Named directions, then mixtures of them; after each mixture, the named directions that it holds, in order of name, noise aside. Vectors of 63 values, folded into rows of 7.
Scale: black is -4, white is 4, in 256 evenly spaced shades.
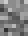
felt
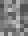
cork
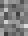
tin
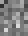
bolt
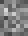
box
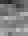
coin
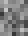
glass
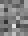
bolt, glass, tin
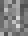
box, cork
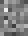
box, glass, tin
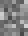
cork, felt, glass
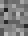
tin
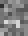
bolt, cork, tin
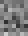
bolt, box, tin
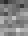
coin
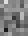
bolt, felt, glass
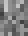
cork, glass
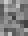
cork, felt, glass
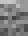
coin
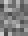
cork, felt, tin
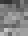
coin, felt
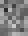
box, glass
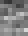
coin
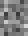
tin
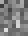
bolt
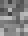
coin, felt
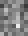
bolt, box, cork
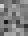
bolt, tin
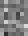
tin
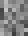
cork, glass
